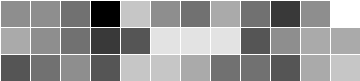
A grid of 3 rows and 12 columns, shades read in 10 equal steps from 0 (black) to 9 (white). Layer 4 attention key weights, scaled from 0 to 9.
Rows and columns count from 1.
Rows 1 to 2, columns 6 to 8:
5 4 6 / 8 8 8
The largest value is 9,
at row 1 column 12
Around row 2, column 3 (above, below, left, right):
4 5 5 2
